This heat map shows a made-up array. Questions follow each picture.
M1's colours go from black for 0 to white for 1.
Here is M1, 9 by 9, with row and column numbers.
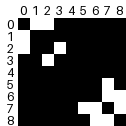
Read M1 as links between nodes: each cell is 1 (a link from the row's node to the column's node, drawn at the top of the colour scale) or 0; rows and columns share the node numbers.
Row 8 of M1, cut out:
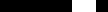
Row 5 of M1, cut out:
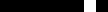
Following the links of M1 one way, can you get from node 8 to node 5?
yes
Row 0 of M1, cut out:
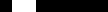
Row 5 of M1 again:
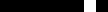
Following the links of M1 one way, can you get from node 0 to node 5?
no
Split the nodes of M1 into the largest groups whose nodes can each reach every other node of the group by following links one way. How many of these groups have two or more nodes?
2
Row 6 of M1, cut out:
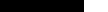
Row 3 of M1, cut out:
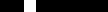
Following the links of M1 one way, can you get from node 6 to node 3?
no
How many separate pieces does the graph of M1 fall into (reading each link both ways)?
3
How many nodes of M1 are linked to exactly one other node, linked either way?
3
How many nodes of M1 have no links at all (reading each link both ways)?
1
